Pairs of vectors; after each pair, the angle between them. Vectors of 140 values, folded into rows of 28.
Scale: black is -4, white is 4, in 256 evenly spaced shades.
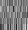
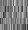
partly opposed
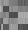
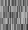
partly aligned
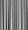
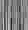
nearly opposite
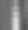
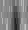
nearly opposite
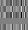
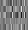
nearly parallel
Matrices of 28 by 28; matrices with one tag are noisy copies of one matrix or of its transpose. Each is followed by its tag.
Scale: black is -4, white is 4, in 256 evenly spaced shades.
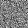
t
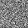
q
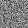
t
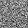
q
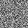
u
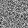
u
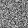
q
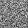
q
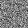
t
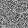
u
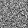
q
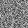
u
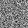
u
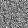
t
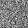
q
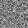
u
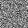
t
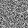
u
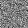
t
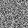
u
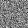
t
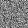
t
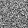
q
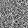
u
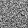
q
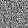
t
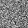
q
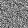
t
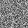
u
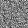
t
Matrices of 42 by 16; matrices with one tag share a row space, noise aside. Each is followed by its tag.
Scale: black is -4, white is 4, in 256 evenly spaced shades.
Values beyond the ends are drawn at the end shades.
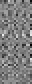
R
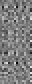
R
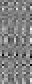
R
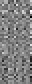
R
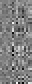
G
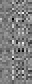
G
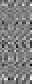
R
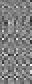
R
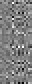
G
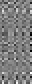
R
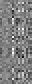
G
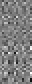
R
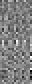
R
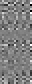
R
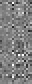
G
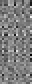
R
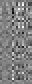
G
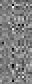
G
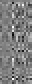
G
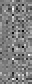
G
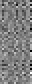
R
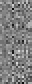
G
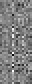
G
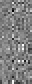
G
